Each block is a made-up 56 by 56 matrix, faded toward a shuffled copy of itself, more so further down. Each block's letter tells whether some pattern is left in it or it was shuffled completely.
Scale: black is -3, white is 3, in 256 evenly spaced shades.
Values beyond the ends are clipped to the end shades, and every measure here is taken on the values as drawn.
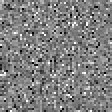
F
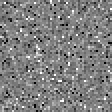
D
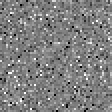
D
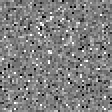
D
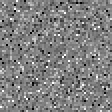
F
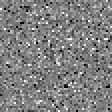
D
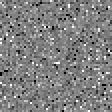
D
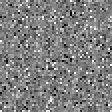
F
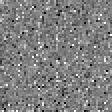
F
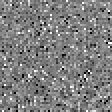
F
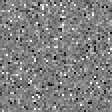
D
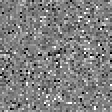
F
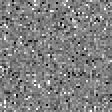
D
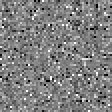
F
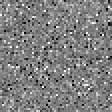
D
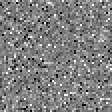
D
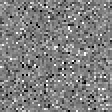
F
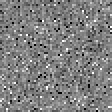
D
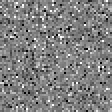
D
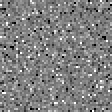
D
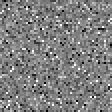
D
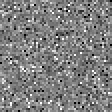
F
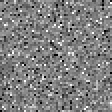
D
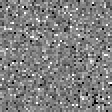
D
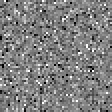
F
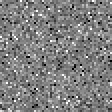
D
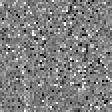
F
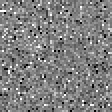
D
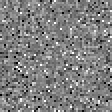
F
